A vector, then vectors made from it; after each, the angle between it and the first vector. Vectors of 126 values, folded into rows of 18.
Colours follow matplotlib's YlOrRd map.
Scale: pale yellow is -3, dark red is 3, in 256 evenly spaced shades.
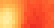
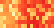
partly aligned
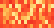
orthogonal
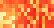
partly aligned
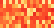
orthogonal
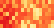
partly opposed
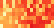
partly aligned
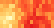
nearly parallel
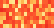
orthogonal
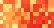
partly aligned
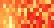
partly aligned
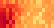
nearly opposite
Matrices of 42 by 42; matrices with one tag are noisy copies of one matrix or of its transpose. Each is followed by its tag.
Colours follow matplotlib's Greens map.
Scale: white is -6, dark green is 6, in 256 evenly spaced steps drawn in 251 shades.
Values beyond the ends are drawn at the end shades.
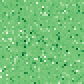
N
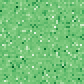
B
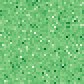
B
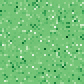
B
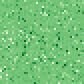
N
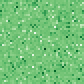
B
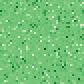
B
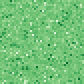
B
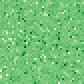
N
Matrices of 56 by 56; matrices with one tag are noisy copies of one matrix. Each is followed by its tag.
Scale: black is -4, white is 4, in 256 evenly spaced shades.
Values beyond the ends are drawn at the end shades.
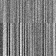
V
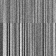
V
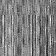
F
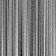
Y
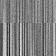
V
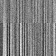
V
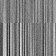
V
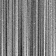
Y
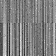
V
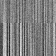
V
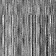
F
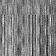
F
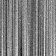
Y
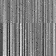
V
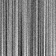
Y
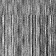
F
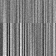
V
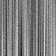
Y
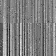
V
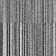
V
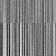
V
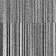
V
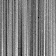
Y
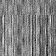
F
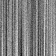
Y
